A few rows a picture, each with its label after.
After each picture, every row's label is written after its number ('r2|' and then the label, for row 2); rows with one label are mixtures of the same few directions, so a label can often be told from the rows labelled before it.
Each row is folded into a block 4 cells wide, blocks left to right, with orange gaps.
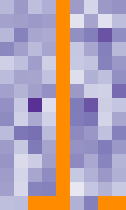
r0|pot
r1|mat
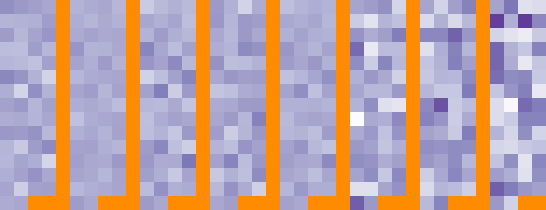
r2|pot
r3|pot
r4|pot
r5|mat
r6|pot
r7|pot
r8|mat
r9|mat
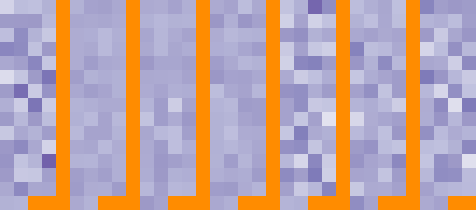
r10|pot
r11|mat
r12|pot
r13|mat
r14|mat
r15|pot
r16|pot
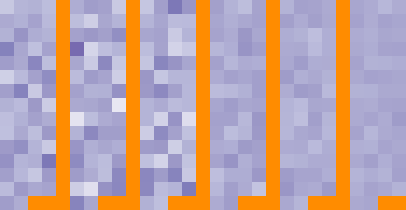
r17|pot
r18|pot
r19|mat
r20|mat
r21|mat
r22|mat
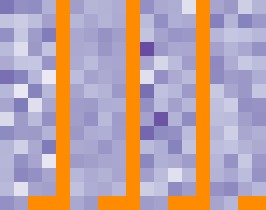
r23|pot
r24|mat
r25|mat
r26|mat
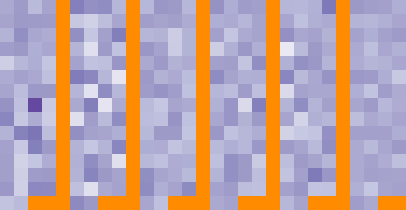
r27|pot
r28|pot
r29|mat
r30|pot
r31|mat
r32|pot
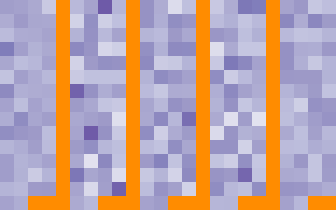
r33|mat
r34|mat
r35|mat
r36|mat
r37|mat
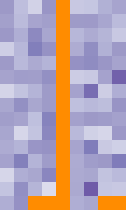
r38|mat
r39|pot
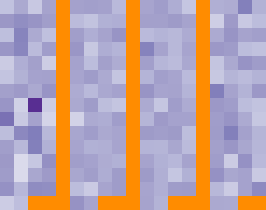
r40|pot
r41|pot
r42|mat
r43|mat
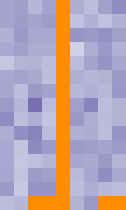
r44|pot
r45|mat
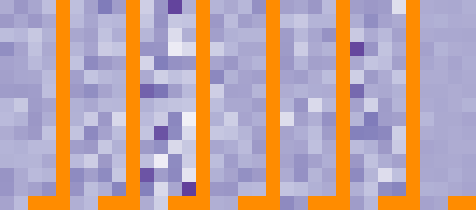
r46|mat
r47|mat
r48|mat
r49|mat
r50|pot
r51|mat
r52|pot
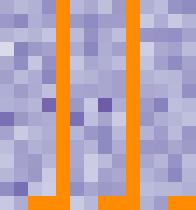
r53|pot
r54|pot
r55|mat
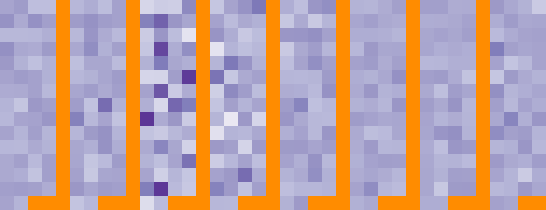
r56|mat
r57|pot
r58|pot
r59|mat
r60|mat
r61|pot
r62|pot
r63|mat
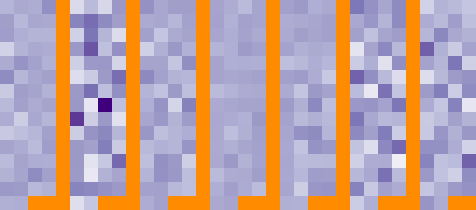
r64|mat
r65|pot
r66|pot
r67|mat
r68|pot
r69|pot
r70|pot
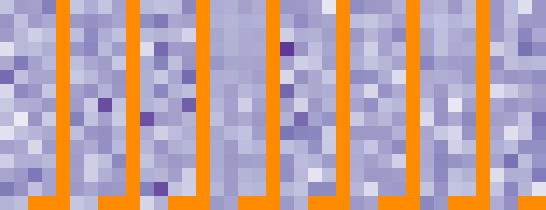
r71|mat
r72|pot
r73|pot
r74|pot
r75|mat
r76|pot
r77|pot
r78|mat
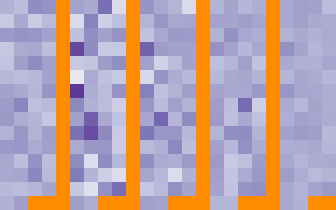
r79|mat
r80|mat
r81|mat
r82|pot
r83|mat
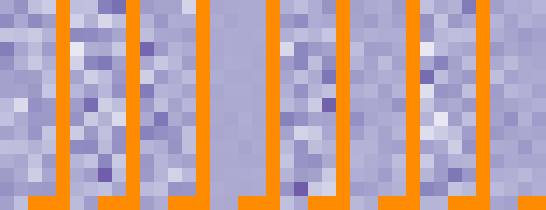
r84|mat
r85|mat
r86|mat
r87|mat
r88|pot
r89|pot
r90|mat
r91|mat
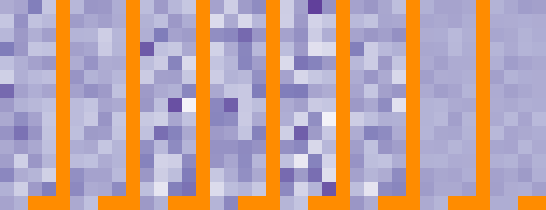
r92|mat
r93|mat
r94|pot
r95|mat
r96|mat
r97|pot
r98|mat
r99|mat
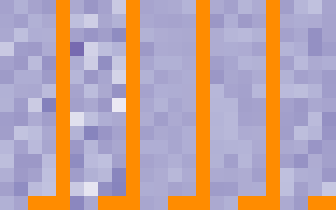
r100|pot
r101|pot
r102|mat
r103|mat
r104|mat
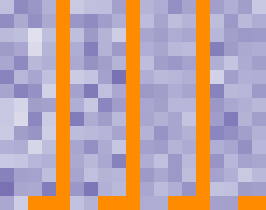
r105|mat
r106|pot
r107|mat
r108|mat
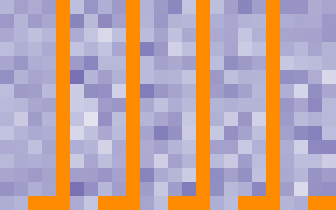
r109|mat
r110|mat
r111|mat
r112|mat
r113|pot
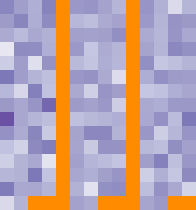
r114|pot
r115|pot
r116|mat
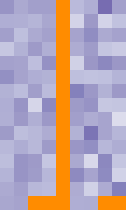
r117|pot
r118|mat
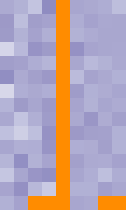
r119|mat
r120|mat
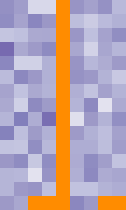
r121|mat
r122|pot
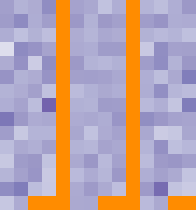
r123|pot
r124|mat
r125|pot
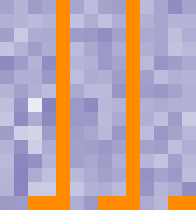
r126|pot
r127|mat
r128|mat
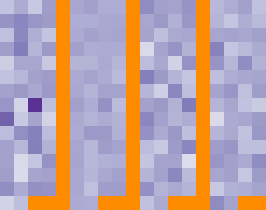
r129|pot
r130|pot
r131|pot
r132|pot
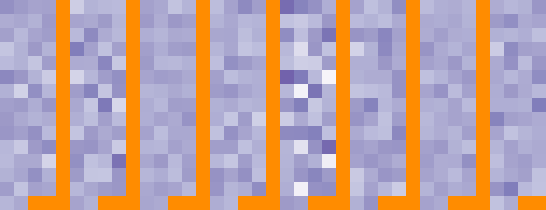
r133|pot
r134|pot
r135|mat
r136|mat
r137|pot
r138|mat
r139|pot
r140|pot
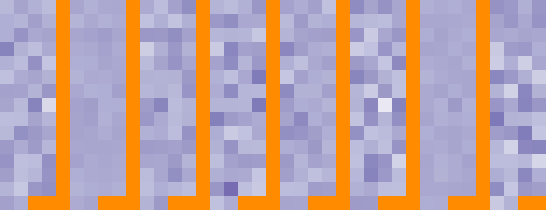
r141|pot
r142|mat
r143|mat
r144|pot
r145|mat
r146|pot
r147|pot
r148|pot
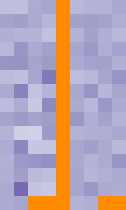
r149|pot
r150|pot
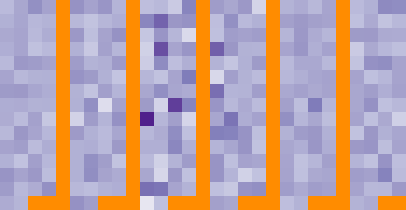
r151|mat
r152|pot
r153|pot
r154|mat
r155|pot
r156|mat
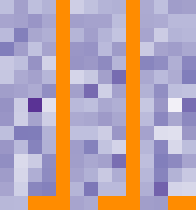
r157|pot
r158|pot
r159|pot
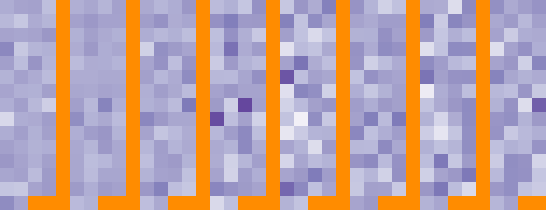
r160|pot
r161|pot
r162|pot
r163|pot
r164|mat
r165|mat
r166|mat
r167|pot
